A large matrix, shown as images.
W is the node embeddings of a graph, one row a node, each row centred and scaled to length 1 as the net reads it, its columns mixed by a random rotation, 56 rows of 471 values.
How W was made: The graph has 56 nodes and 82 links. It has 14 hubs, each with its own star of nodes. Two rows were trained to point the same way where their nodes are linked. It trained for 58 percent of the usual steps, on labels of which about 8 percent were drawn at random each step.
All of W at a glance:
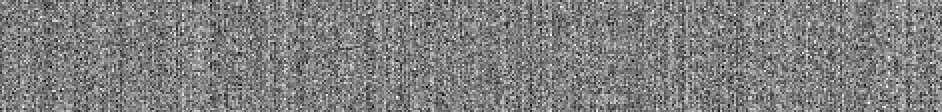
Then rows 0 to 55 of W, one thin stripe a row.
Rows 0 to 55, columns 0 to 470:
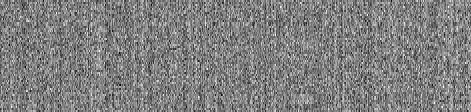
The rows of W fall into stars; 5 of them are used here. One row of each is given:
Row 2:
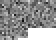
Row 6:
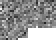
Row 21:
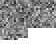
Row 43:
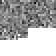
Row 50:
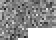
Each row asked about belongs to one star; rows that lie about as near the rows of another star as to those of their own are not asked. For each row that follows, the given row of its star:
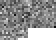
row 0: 21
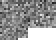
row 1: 43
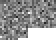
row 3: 6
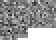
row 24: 2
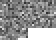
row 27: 6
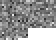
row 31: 2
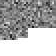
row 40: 2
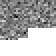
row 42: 6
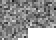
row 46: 43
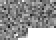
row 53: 43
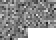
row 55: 50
